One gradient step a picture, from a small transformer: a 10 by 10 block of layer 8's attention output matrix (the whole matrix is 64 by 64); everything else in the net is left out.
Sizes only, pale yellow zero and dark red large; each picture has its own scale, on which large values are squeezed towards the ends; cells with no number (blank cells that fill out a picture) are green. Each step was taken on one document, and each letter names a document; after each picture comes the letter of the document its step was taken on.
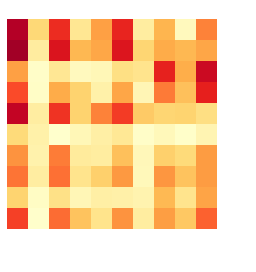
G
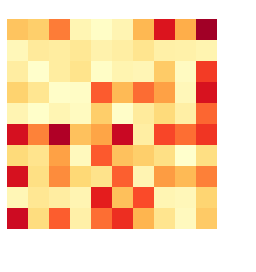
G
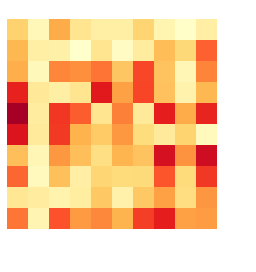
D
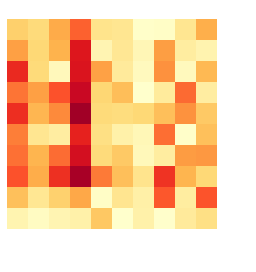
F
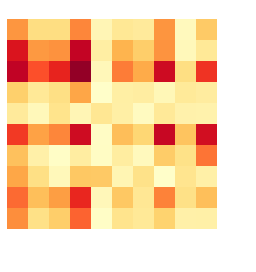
F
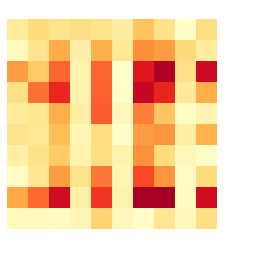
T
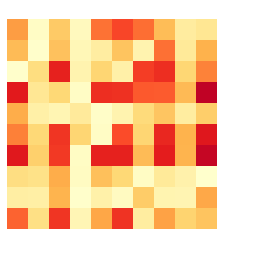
G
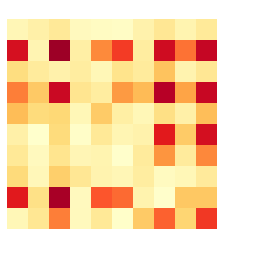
D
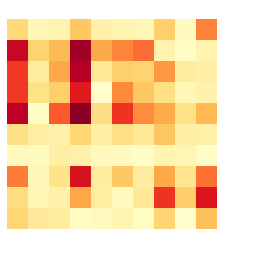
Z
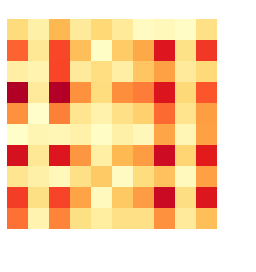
D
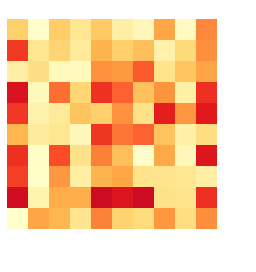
G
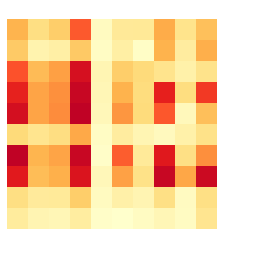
F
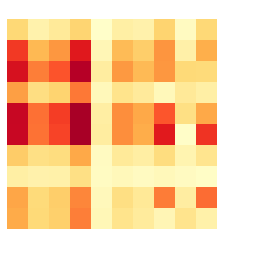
F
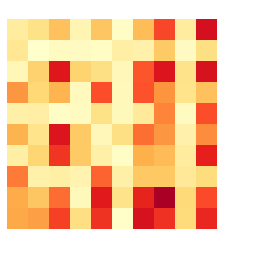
T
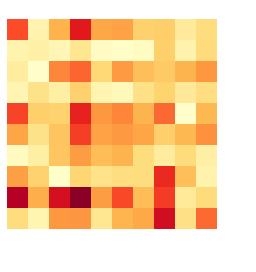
Z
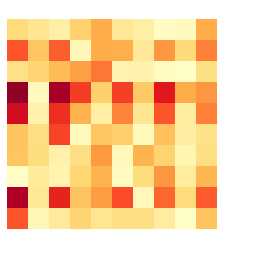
D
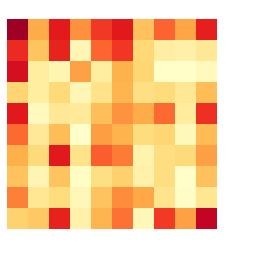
G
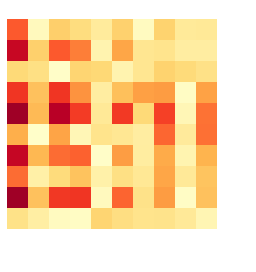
D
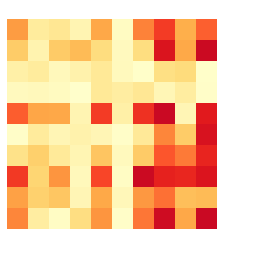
T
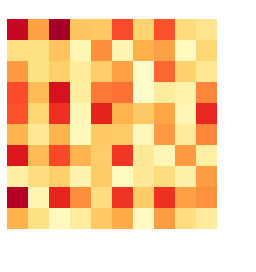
G
